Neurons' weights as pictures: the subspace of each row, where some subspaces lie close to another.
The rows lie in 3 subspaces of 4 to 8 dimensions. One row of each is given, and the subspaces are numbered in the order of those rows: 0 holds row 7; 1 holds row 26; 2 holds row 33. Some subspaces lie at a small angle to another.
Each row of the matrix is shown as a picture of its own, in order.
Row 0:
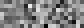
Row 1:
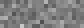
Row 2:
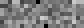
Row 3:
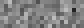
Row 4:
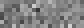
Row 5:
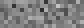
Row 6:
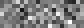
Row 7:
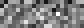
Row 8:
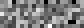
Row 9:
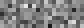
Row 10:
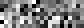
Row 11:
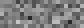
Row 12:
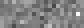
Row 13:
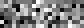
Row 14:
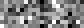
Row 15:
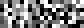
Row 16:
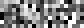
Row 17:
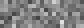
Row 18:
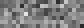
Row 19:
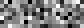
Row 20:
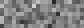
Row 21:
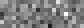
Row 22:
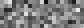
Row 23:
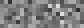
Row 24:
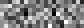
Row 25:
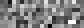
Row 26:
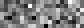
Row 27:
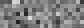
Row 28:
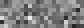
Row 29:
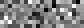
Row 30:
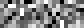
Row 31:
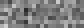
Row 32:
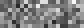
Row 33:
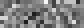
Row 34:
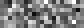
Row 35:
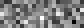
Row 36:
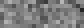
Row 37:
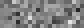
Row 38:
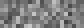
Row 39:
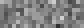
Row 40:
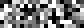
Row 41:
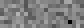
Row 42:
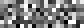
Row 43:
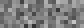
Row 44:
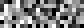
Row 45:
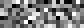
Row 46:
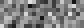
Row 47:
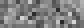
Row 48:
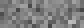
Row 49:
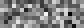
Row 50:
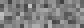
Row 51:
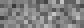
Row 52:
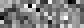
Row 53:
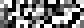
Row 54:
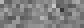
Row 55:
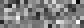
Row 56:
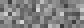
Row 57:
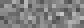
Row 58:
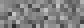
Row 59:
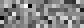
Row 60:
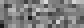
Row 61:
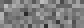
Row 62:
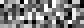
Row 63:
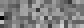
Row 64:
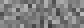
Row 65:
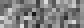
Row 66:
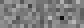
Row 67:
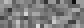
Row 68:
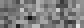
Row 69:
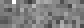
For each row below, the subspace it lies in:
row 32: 1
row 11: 0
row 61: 1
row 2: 0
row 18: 1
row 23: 0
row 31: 1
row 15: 1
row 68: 1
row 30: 0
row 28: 1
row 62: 0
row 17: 0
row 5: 0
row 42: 1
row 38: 0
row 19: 0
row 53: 2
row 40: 1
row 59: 1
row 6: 1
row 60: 0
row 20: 0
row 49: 0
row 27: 1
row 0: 1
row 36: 1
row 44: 1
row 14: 0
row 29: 0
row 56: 1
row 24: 1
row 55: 1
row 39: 0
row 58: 1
